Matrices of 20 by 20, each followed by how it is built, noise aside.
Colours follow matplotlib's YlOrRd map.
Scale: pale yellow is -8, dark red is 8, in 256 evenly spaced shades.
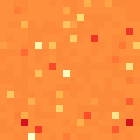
sparse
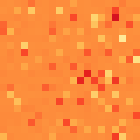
sparse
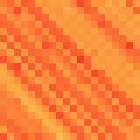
Toeplitz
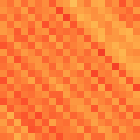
Toeplitz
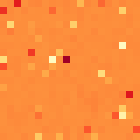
sparse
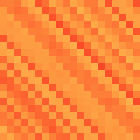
Toeplitz
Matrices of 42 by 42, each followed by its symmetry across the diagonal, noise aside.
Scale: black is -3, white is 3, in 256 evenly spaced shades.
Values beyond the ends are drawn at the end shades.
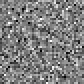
antisymmetric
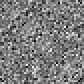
symmetric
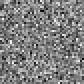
antisymmetric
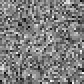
symmetric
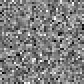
antisymmetric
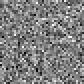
antisymmetric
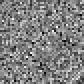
symmetric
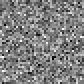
neither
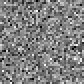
neither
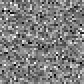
neither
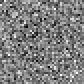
symmetric
